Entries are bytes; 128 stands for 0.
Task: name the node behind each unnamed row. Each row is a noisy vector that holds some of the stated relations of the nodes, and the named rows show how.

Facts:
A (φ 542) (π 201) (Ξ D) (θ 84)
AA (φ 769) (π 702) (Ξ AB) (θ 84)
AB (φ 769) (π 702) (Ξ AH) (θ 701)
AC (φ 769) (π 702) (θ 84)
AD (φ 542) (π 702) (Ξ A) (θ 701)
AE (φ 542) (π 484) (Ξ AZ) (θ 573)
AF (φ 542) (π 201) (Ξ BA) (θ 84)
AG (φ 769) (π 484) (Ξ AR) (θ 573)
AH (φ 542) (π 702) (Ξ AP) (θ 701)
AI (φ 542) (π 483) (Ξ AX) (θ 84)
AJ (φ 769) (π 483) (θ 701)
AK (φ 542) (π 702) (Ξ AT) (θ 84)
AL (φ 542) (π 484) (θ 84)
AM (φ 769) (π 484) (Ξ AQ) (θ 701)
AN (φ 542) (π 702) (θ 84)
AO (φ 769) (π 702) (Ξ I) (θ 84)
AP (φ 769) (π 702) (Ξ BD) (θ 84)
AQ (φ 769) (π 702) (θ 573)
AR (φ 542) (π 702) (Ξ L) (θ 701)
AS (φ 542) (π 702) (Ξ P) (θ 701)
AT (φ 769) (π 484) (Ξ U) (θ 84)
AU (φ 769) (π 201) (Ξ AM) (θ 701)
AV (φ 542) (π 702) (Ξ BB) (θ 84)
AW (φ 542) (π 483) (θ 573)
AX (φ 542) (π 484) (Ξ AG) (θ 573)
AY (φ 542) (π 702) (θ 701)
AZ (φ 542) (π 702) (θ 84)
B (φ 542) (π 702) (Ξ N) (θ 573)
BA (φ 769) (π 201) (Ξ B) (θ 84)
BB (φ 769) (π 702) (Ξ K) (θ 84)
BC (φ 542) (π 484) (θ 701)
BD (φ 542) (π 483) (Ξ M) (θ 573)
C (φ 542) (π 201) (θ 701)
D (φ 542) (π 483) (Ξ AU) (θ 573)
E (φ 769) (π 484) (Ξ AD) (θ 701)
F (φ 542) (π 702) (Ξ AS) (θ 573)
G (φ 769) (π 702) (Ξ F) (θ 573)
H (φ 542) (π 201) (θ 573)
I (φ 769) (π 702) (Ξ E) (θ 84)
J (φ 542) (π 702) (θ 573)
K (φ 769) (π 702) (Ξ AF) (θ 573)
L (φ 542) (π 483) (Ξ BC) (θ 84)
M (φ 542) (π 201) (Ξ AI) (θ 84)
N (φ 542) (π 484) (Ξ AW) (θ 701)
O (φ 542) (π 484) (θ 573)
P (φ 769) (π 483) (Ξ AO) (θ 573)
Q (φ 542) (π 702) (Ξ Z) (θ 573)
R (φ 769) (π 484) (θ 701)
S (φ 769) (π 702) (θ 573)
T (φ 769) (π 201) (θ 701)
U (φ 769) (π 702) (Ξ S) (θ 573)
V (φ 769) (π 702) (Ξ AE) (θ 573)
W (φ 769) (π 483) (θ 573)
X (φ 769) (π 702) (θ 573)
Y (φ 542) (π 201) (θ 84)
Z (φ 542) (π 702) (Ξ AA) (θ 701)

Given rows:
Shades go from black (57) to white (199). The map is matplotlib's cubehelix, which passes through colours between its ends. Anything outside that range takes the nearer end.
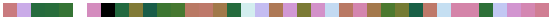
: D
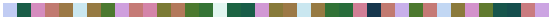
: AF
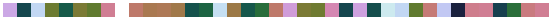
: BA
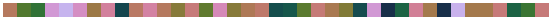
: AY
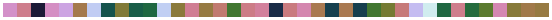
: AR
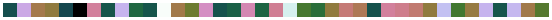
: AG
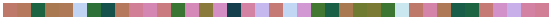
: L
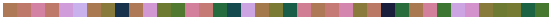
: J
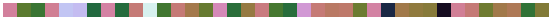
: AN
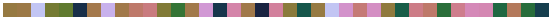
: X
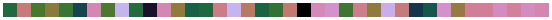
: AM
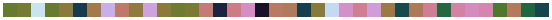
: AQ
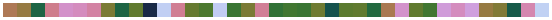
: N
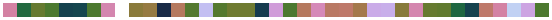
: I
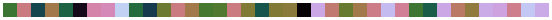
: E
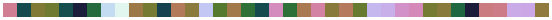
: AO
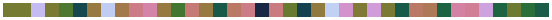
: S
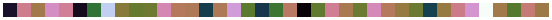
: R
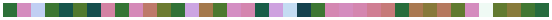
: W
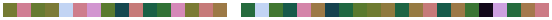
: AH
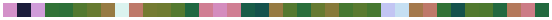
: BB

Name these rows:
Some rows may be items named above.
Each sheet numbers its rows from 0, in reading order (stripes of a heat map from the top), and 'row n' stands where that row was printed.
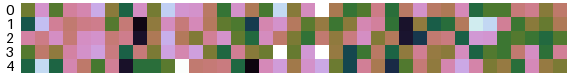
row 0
M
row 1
O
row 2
J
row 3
M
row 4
AX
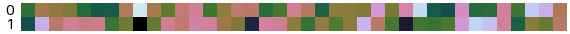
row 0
AT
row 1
O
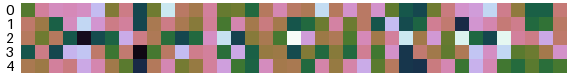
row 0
H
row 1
AY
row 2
P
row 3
BC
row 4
J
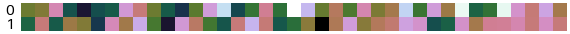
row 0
P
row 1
AM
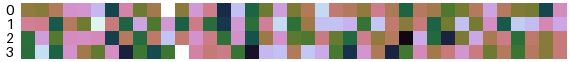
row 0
Y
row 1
A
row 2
AL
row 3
AX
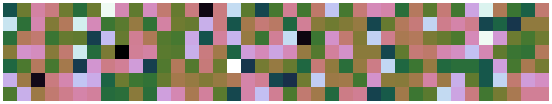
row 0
T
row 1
B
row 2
AJ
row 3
AW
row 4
AB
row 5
AD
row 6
AE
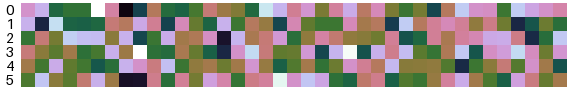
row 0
D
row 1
K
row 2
C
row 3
AU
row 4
AC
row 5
BD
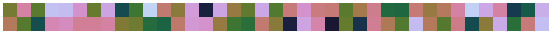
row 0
C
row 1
AS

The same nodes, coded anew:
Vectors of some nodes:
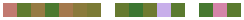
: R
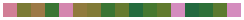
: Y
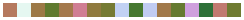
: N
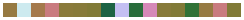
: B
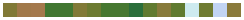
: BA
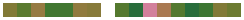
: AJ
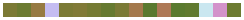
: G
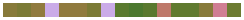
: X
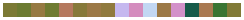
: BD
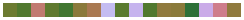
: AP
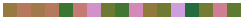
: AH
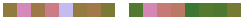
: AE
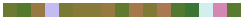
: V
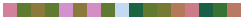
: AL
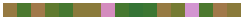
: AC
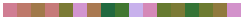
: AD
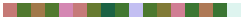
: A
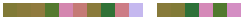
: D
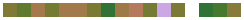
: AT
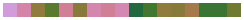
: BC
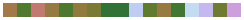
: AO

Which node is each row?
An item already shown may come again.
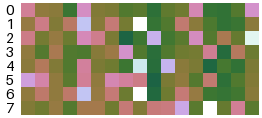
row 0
Y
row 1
O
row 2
A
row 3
AC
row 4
AW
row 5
BC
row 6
O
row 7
AM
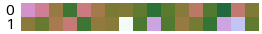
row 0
C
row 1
AB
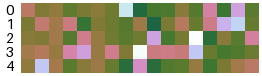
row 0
T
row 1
K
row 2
M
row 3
AX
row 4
AF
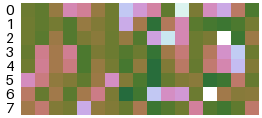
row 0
AG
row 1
W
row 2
P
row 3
K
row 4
K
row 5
AY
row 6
E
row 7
H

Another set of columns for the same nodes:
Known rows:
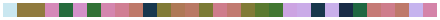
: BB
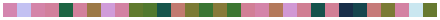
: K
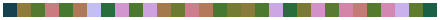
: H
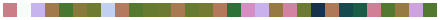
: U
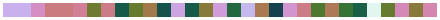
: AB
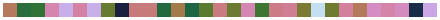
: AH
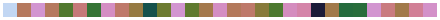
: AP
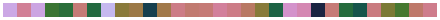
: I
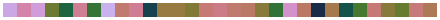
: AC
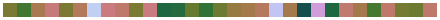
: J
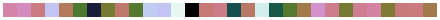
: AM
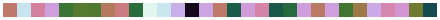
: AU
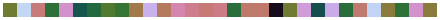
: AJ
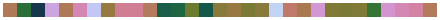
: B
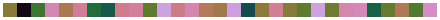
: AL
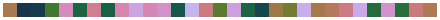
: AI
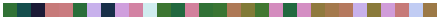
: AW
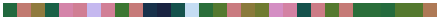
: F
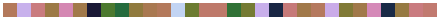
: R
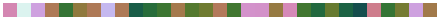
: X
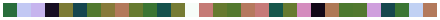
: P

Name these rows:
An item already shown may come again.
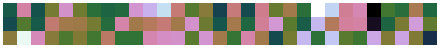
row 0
BC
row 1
AX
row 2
T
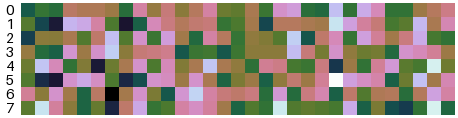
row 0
O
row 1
N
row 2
H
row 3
B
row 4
W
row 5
N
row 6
AT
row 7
AG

